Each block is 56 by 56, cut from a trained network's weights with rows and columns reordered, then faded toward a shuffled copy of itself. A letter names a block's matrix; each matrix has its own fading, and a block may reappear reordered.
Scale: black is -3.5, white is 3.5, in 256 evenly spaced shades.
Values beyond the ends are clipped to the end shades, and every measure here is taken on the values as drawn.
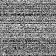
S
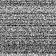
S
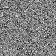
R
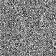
R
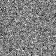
R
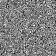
R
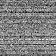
S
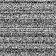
S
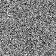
R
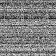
S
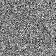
R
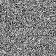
R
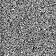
R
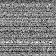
S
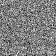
R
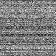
S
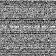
S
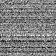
S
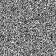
R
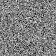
R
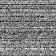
S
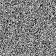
R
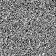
R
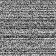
S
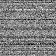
S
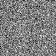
R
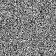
R
